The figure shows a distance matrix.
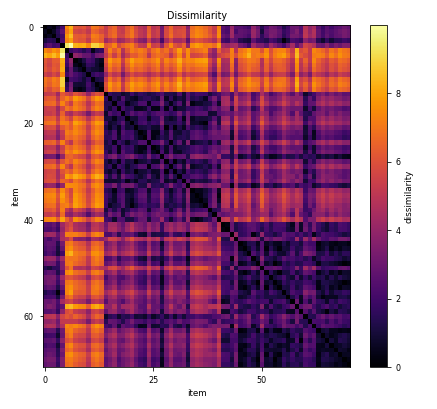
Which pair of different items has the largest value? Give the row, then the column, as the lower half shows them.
6, 4
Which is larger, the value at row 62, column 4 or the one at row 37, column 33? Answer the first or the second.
the first
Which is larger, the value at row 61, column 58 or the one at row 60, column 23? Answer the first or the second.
the first
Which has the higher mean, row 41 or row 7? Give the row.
7
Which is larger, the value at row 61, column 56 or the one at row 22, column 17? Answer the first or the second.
the first
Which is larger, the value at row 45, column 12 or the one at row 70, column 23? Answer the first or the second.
the first
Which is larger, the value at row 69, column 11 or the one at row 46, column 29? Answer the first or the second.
the first
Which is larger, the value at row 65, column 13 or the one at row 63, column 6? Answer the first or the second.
the second
